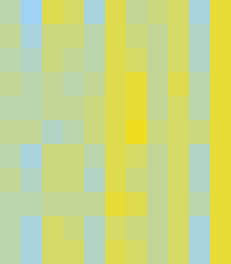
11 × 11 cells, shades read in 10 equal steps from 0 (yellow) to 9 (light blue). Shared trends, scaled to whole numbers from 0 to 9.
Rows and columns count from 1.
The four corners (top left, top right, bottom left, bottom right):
6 1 6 1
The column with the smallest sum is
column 11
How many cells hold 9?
1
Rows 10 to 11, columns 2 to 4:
8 3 4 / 8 3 3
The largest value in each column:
6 9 7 6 8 3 5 5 3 8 1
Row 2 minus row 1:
-1 -1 2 1 -2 0 -1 1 0 -1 0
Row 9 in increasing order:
1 1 2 3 5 5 5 5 6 6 6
